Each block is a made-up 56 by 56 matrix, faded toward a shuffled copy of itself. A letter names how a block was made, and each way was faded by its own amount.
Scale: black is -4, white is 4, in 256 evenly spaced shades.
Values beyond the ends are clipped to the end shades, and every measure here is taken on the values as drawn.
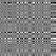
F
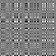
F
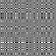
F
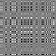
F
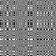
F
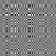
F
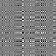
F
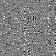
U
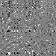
U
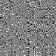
U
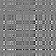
F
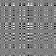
F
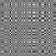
F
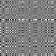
F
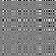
F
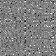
U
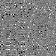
U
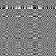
F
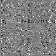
U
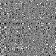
U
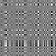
F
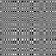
F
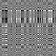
F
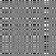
F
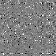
U
